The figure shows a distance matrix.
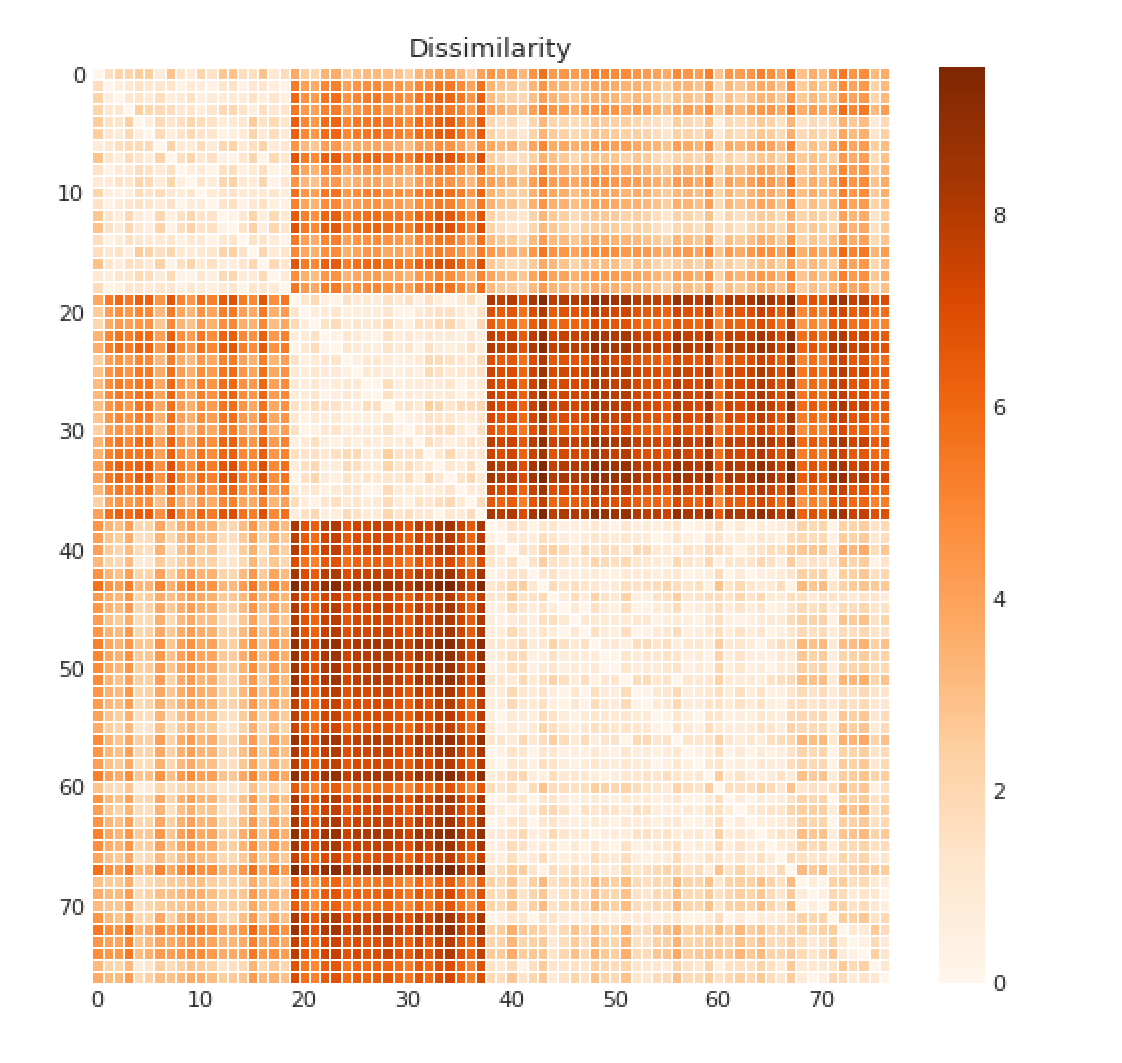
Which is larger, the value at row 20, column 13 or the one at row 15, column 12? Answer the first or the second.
the first
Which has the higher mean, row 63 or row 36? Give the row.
36
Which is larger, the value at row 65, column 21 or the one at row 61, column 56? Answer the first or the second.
the first
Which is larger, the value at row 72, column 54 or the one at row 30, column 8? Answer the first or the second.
the second
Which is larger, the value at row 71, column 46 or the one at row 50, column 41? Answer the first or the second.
the second
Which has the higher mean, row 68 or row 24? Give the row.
24
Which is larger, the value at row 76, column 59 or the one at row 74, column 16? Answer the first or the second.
the second
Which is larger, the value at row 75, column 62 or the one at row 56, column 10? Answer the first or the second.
the second
